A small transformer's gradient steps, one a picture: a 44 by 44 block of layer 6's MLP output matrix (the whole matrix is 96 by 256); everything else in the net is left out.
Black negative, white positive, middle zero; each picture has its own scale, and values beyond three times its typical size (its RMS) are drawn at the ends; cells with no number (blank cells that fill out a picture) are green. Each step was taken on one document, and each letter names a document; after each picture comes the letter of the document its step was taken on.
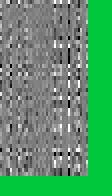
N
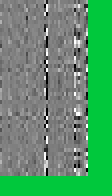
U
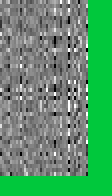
N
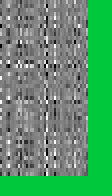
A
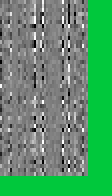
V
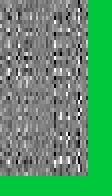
N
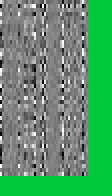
V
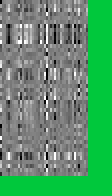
A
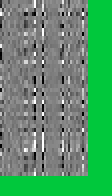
V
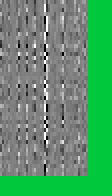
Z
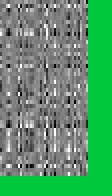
A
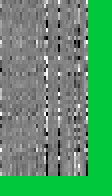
U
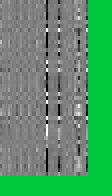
U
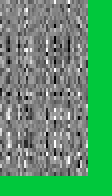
N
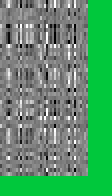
A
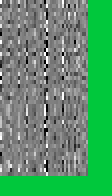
Z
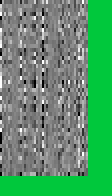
V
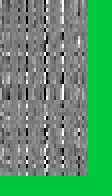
Z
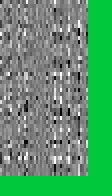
N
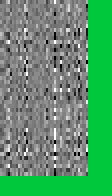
N
